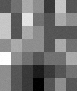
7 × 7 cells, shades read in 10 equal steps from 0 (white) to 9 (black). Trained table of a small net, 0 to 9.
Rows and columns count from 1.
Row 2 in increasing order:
1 2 3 4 5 6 6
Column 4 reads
4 5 4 4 6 8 9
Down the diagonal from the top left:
6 6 3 4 5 6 6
